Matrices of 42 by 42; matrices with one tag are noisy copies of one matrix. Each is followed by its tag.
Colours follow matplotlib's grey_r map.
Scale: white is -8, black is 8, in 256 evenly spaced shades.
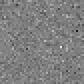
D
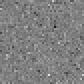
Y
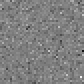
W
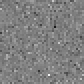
Y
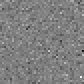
W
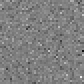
W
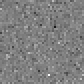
Y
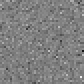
W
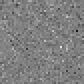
D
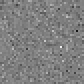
D
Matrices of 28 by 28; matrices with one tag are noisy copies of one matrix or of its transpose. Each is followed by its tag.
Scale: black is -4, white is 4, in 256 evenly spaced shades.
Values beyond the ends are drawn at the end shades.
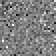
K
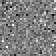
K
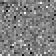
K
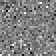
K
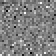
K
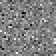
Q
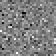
Q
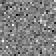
K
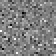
Q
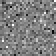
K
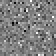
Q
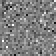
K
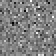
Q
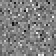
Q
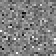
Q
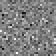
Q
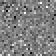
K
